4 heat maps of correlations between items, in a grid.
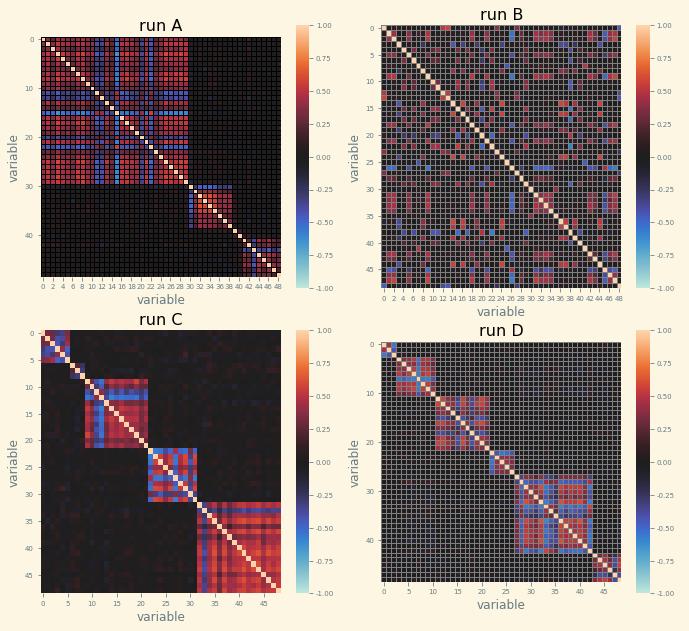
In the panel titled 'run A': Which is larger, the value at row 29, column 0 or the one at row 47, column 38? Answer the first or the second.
the first
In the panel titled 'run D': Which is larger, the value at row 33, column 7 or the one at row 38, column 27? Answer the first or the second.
the second
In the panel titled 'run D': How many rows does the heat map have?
49
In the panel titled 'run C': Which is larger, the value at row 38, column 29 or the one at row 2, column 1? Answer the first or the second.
the second
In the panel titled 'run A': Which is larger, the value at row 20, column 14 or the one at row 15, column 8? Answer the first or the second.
the first
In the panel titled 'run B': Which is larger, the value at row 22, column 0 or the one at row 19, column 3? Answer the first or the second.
the first
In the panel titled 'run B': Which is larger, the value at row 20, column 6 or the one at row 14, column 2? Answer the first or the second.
the second
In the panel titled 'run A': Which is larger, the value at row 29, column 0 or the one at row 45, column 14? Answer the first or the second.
the first
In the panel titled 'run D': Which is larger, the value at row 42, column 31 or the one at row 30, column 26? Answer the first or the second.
the second
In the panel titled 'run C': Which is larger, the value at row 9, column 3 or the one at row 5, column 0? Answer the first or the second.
the second
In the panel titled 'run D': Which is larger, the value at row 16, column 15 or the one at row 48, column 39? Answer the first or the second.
the second
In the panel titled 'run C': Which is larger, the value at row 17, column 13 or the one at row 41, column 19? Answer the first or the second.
the first
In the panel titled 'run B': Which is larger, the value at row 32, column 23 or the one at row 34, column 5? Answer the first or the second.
the second
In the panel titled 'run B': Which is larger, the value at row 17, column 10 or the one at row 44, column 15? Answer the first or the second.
the first
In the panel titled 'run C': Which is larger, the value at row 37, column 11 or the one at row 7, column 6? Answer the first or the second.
the second
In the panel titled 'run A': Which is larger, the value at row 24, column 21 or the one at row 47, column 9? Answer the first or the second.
the first
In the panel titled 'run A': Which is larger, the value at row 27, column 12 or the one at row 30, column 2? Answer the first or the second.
the second
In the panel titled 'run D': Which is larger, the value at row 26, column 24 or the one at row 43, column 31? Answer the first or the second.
the first
